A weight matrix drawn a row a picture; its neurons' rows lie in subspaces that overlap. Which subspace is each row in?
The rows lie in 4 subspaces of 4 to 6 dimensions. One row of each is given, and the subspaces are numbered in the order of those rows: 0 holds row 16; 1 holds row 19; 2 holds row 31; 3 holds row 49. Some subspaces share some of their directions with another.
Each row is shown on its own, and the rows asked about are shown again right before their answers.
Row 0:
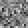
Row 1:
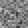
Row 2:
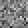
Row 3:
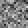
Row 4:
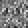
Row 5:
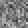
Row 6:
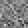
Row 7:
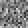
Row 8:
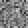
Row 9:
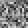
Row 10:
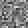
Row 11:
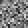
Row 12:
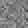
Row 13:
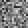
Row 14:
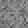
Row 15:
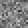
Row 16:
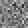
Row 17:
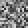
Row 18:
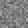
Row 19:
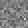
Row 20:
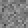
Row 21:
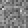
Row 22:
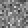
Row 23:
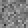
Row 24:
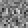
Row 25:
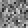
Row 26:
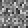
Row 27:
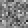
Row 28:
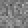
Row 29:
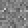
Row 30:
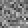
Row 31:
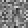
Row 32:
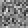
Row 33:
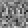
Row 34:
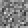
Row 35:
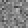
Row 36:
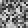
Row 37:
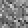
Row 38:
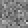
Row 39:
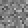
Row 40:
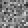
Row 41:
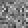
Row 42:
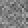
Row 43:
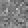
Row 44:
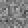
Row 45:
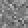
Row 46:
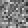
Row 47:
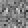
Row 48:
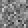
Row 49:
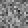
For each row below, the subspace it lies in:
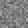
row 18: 2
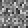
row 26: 0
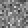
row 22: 3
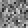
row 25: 0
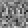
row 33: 3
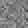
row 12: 1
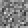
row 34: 2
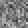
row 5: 3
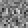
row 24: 3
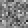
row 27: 3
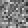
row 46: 2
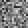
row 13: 2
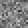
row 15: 3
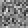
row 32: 2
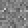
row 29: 1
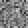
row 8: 2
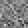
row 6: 3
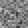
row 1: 1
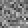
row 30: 1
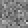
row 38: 3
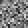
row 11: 3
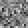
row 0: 3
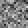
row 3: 3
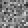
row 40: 2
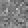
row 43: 2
